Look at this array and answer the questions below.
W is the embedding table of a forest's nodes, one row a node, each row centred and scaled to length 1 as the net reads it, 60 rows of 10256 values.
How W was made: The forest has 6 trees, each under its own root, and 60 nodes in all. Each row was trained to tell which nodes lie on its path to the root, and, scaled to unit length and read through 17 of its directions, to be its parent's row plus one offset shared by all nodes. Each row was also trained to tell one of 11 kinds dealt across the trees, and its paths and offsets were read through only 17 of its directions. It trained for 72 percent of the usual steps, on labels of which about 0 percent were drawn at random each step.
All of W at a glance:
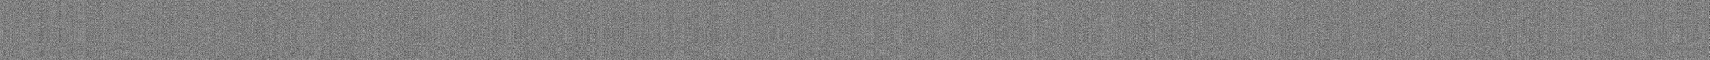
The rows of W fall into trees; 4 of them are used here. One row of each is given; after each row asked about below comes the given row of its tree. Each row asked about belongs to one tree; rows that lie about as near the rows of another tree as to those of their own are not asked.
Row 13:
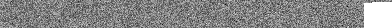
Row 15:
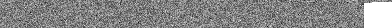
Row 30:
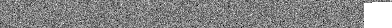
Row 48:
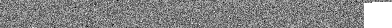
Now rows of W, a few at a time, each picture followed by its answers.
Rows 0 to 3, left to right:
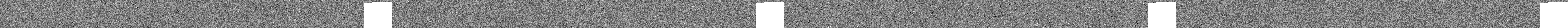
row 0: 30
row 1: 15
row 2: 13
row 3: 48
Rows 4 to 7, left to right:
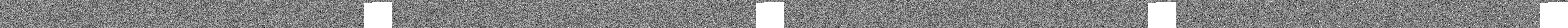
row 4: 48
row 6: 30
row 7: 13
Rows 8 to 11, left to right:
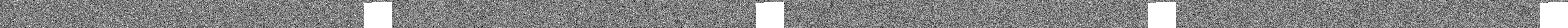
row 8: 48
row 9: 48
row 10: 15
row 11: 30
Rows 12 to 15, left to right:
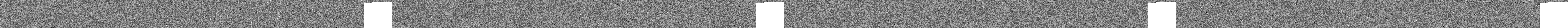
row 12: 48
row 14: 30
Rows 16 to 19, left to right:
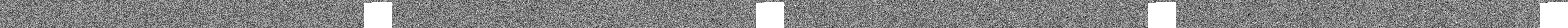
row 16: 30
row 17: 15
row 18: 15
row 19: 13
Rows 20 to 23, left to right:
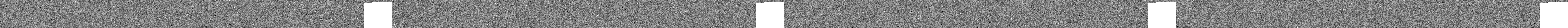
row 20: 48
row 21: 13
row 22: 48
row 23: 30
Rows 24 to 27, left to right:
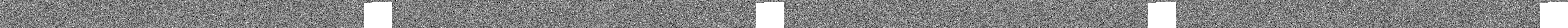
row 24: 13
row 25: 30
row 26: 48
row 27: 48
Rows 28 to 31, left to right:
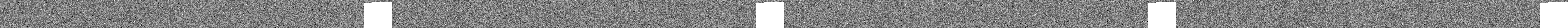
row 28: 15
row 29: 30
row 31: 15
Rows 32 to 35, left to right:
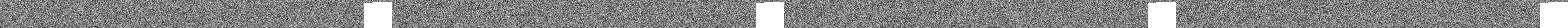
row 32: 30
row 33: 13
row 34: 15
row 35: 15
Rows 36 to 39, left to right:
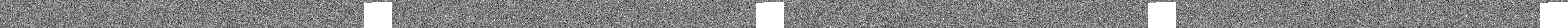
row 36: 30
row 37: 15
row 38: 15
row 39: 30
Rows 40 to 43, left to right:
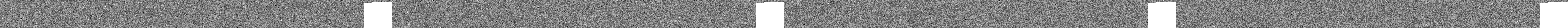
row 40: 30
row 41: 15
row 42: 15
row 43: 48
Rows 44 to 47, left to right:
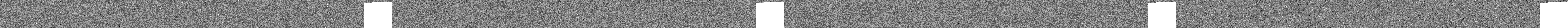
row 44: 48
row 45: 15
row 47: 48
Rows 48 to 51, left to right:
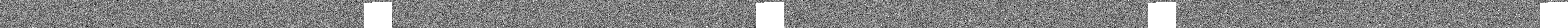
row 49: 48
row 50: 13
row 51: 15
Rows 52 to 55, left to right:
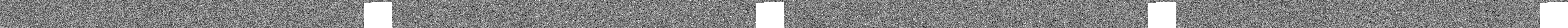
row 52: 15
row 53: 13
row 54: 13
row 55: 15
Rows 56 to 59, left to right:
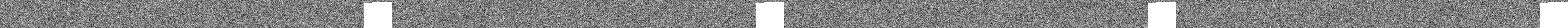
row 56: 30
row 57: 48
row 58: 30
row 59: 30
